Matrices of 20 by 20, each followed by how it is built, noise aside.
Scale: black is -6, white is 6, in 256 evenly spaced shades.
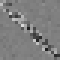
banded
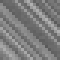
Toeplitz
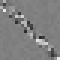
banded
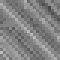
Toeplitz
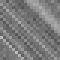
Toeplitz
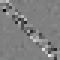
banded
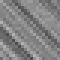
Toeplitz
